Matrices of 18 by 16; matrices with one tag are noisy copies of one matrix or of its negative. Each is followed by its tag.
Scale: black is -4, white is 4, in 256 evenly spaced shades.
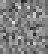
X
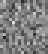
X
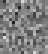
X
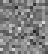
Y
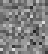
Y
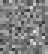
Y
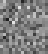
X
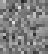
X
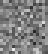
Y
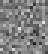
Y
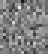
X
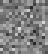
Y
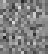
X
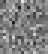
X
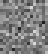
Y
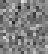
X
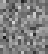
X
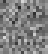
X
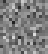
X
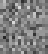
X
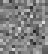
Y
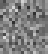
X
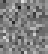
X
